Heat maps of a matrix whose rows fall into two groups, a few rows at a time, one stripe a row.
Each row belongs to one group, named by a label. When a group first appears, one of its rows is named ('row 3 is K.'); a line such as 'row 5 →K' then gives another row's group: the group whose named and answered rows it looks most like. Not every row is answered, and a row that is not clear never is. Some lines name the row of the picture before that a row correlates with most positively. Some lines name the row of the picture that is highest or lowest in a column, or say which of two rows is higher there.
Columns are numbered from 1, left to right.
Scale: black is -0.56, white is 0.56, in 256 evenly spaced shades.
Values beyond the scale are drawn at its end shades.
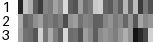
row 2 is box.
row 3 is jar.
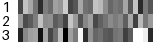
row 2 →box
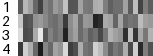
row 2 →box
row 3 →box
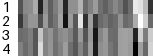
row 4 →jar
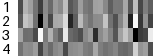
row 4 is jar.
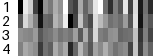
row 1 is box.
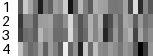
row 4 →jar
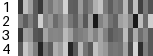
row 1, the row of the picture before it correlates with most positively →1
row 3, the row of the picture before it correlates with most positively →1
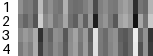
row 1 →jar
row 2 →jar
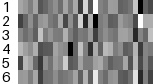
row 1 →jar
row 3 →jar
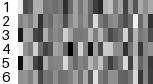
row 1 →box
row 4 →box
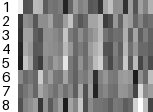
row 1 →box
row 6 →jar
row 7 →jar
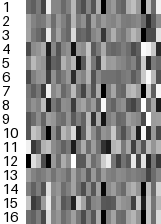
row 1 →jar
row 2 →jar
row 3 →jar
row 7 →jar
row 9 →jar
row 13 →jar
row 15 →box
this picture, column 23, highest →15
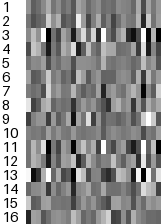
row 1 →box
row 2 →box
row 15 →box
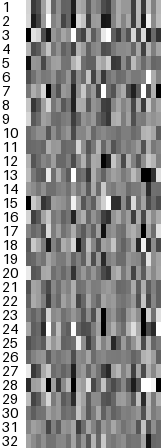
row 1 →box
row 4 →box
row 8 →box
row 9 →box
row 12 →box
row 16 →box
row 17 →jar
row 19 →jar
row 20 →box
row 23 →jar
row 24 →jar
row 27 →box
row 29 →box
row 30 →box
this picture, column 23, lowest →18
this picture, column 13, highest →28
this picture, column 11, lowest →18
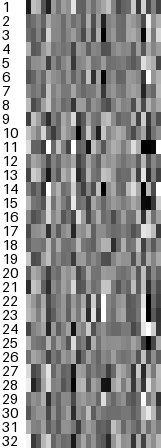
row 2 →jar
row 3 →jar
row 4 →box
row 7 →jar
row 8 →box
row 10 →box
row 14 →jar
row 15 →jar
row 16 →box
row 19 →box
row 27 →box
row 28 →box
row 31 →box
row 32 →box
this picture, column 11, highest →16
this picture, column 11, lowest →10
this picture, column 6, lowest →10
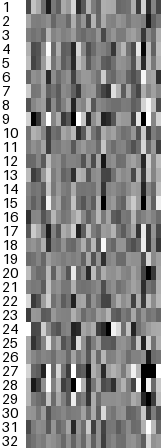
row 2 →jar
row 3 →jar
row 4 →box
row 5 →box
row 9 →box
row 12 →jar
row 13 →box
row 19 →jar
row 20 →jar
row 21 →jar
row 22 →box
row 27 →jar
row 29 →jar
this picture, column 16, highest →18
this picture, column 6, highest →16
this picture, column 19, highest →24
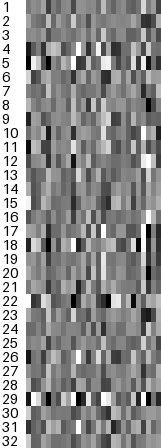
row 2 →jar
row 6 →box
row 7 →jar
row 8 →jar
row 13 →box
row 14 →box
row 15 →box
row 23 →jar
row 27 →jar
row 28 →box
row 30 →box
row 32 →box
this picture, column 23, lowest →18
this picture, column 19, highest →22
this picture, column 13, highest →29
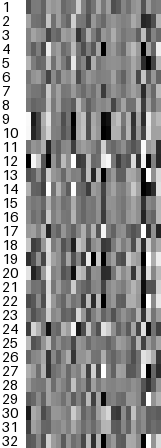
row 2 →jar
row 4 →jar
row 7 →jar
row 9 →box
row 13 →jar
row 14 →jar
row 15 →jar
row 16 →jar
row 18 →box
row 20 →box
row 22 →jar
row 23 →box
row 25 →box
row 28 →jar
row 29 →jar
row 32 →jar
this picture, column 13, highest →19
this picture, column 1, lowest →12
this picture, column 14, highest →27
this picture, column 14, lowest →19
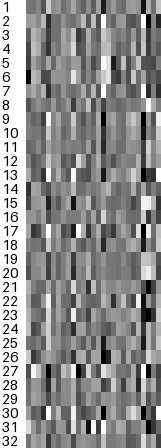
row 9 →jar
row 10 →jar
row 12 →box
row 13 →jar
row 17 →box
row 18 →jar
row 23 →jar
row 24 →box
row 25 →jar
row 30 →jar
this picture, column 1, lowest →6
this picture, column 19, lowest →6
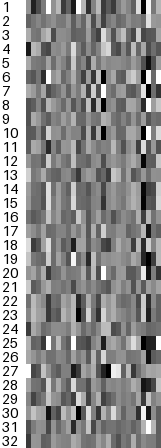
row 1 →box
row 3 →box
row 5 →jar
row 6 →jar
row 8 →jar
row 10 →jar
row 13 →box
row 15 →jar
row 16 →box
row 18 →box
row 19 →jar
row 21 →box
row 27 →box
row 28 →jar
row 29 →box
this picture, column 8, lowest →1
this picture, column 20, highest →3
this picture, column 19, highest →27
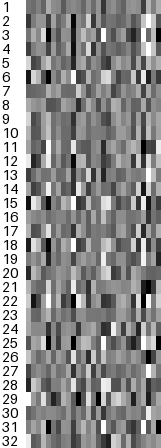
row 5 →box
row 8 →box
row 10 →box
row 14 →box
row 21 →jar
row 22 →box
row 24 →box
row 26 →jar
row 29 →box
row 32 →box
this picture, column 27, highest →11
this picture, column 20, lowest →24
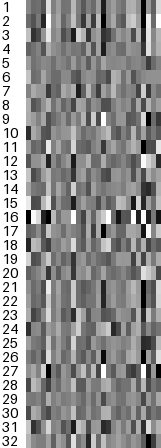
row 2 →jar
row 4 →jar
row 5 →jar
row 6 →box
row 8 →box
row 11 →jar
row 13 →box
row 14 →jar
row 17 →jar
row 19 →box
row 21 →jar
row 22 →jar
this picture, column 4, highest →27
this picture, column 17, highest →16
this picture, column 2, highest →16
